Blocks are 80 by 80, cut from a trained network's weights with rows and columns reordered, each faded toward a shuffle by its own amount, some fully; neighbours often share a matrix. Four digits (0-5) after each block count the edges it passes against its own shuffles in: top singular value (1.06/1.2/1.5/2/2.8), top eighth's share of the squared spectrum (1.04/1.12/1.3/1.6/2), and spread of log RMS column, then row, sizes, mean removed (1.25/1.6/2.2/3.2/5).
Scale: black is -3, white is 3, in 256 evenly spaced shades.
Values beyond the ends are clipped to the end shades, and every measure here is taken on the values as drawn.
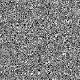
3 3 2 1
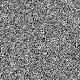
3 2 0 0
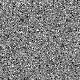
2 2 0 1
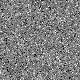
0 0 0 0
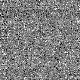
2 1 1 0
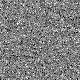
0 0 0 0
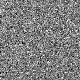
2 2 0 0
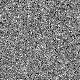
0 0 0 0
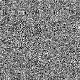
3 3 1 1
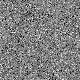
0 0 0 0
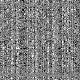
4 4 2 3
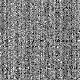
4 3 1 2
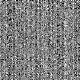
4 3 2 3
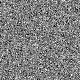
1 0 0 0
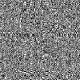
3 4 2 2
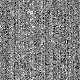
3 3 1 2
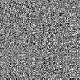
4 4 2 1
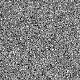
2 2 0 1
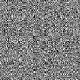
4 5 2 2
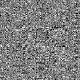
3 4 2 2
